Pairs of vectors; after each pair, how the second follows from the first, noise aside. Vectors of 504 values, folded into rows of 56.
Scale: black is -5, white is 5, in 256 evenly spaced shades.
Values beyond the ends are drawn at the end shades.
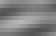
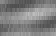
reversed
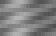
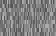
shuffled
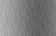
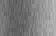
reversed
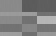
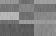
reversed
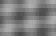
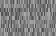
shuffled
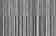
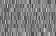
shuffled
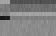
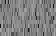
shuffled
